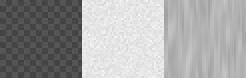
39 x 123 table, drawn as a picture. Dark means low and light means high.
The table splits into one row of 3 panels. Panel 1,1: low, checkered, faint in contrast. Panel 1,2: very high, fine-grained, faint in contrast. Panel 1,3: high, streaked downward, faint in contrast.
